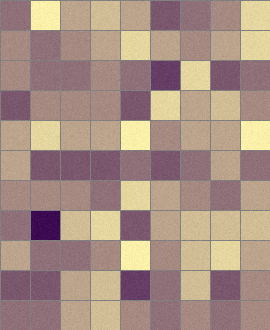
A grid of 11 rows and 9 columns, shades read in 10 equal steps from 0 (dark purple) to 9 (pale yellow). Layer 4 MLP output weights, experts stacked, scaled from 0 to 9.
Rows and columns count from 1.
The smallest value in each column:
3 0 3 3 2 2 4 3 4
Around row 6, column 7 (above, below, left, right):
6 5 3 6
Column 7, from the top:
4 5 8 6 6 4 5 7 7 7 5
